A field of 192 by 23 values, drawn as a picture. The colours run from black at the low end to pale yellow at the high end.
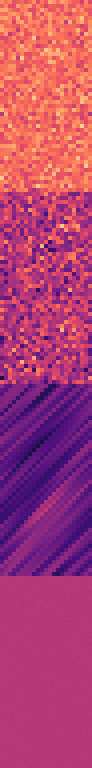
The table splits into 4 rows of 1 panel. Panel 1,1: high, fine-grained. Panel 2,1: middling, fine-grained, strong in contrast. Panel 3,1: low, slanting up to the right. Panel 4,1: middling, flat.
